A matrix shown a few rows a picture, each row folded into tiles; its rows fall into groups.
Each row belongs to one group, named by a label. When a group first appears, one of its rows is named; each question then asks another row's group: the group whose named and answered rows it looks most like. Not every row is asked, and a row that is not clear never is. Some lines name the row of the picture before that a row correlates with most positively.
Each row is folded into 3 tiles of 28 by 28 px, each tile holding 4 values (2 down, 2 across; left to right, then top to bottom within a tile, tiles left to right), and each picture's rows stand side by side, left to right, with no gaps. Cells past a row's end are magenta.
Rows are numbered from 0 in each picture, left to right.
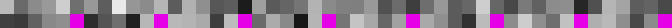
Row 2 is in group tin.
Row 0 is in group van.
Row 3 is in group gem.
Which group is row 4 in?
tin
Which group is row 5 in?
gem
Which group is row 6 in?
tin
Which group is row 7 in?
tin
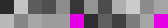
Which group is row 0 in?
tin
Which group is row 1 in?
van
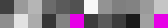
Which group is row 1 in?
van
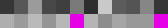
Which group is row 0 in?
tin
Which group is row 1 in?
tin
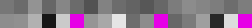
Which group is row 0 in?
gem
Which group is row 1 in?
tin
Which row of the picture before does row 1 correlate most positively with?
0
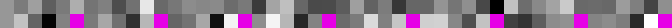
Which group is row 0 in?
gem
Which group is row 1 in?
gem
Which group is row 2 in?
gem
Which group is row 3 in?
tin
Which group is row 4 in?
tin
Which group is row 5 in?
tin
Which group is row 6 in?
van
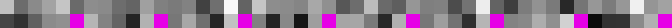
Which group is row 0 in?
van
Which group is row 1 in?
gem
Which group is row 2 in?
gem
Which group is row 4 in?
gem
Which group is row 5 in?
gem
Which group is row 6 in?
tin
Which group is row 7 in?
van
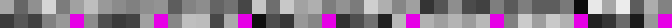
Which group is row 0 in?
van
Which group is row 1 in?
van
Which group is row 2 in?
tin
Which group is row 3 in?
van
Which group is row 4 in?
van
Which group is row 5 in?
tin
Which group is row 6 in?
tin
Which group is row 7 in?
van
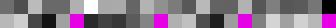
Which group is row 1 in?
van
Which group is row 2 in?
gem
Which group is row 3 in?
tin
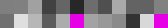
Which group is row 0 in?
tin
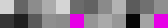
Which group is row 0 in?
van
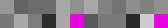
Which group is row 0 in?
gem
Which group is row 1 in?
gem
